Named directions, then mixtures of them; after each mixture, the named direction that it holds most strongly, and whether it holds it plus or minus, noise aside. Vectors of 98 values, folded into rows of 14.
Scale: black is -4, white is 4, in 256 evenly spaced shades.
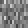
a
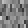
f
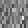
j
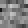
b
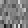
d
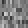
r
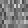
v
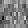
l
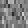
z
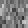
j, minus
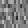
z, plus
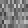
v, plus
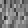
a, minus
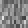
l, minus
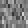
z, plus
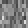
l, minus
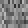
v, minus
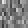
r, minus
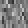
z, minus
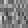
z, minus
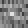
b, plus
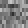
b, minus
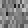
v, minus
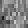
l, plus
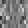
f, minus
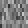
z, plus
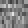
z, minus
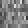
v, plus
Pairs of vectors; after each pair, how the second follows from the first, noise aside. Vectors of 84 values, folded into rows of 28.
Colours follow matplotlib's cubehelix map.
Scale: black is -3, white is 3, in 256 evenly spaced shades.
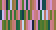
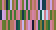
copied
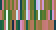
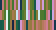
copied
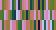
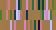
partly zeroed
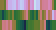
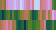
copied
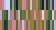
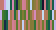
copied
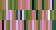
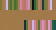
partly zeroed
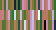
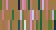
partly zeroed
